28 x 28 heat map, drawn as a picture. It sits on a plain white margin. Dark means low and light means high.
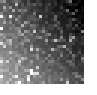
Ninth with the lowest average: top right. Ninth with the highest average: bottom left. Slope: up to the bottom left. Grain: fine.
